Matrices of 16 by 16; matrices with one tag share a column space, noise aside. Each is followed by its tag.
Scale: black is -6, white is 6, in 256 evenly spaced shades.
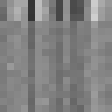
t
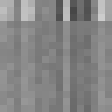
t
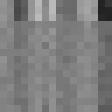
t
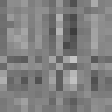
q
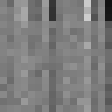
t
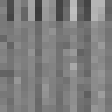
t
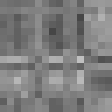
q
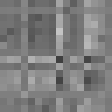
q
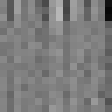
t
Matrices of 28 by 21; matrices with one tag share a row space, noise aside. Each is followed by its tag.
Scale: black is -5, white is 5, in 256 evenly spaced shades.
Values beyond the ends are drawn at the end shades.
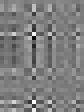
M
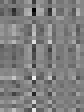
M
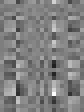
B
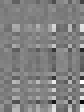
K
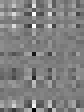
M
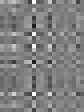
M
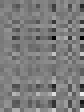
K
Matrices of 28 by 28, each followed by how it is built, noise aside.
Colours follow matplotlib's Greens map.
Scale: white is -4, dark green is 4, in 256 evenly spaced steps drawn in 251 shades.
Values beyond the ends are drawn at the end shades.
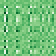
low rank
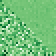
lower triangular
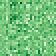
low rank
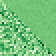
lower triangular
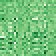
low rank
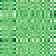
low rank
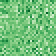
low rank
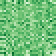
low rank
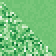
lower triangular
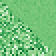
lower triangular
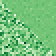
lower triangular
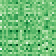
low rank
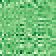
low rank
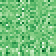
low rank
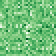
low rank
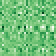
low rank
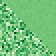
lower triangular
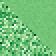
lower triangular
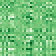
low rank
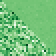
lower triangular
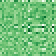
low rank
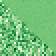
lower triangular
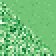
lower triangular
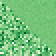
lower triangular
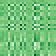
low rank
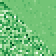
lower triangular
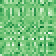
low rank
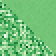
lower triangular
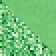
lower triangular
